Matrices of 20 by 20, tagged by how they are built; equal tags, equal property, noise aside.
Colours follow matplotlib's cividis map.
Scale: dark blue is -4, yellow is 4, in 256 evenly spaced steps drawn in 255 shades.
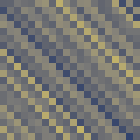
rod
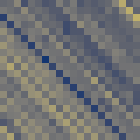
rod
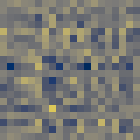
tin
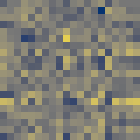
tin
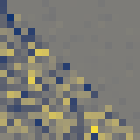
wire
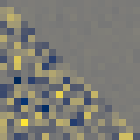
wire
